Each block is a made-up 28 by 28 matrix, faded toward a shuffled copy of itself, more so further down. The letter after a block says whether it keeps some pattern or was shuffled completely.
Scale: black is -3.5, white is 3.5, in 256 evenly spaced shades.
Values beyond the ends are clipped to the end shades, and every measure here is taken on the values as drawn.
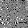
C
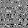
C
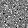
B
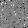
B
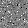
B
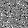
B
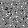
B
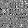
C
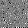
C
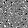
B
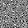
C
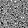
C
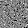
B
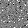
B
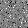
B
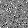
B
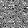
C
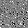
C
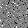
B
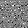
C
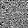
C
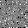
C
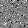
B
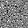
C
